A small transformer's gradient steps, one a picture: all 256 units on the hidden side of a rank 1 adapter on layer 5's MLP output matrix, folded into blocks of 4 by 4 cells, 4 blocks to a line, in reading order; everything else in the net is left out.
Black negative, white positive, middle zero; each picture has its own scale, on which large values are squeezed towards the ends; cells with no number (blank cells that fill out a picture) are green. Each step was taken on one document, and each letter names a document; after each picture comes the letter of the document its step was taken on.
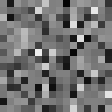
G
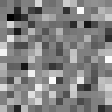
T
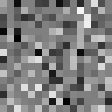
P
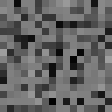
P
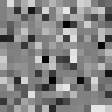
G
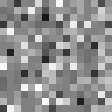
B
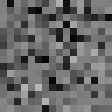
G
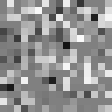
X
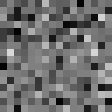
T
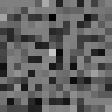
P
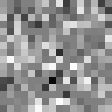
P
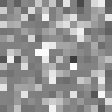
B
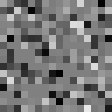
T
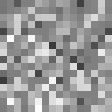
P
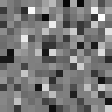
B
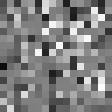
B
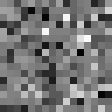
B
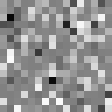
T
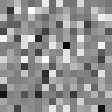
B
